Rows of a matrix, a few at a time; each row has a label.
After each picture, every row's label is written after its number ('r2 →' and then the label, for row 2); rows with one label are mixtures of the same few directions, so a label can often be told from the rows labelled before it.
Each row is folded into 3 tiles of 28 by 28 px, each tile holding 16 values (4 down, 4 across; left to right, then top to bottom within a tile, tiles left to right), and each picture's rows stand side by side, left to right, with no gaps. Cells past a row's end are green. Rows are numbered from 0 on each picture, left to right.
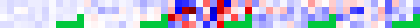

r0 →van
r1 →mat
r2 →van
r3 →mat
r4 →van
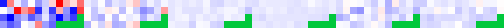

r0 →mat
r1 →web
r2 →web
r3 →mat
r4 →van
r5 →mat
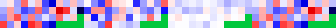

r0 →web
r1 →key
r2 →mat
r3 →web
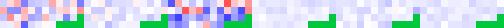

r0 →key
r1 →key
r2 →mat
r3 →mat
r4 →web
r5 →key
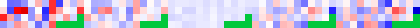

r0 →van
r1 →van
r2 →van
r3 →web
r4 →web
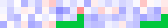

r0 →web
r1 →mat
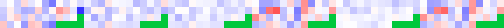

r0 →web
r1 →key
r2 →key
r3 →van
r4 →mat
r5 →van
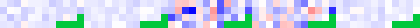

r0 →key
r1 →web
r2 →van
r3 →web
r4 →van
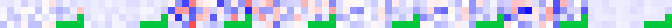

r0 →web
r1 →web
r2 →key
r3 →key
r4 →van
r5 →van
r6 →van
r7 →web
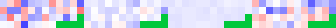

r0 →key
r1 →web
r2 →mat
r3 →mat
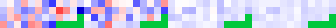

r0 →web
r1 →key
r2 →van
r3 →van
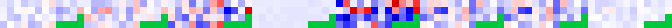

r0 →web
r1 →van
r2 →web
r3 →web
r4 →mat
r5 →van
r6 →van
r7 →van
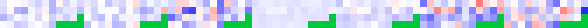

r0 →van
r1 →web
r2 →van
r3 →mat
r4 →mat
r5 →mat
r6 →web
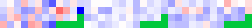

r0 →web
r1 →van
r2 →mat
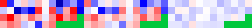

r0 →mat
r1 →mat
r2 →key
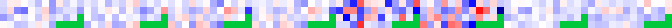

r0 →van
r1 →web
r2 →web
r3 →web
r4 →key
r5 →web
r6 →van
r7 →mat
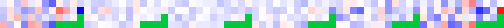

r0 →web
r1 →van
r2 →key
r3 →web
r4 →van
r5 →web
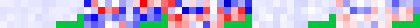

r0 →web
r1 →mat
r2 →mat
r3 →web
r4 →mat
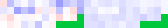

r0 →mat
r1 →mat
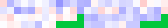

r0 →mat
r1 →mat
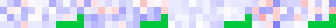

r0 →key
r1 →mat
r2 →web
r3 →key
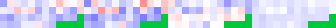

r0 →mat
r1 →mat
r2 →mat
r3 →mat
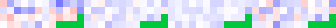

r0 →mat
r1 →key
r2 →web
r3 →key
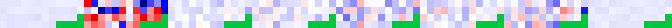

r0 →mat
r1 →mat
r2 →web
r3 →key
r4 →key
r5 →van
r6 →web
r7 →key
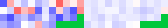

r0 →mat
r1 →web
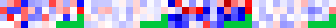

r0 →key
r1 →van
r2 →mat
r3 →web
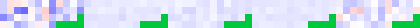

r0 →van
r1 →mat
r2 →van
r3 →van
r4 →van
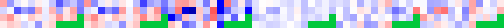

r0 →mat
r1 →mat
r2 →van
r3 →van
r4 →web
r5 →van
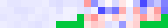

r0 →mat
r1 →mat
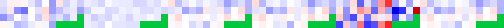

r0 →van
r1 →key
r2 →mat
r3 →mat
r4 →web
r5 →mat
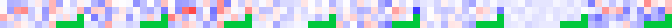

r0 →van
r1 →key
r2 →van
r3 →key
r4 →web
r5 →web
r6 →key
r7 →mat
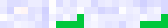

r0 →van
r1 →mat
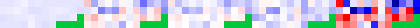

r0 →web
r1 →mat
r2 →mat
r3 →van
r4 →mat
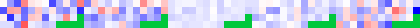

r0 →key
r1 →mat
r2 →van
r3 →van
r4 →web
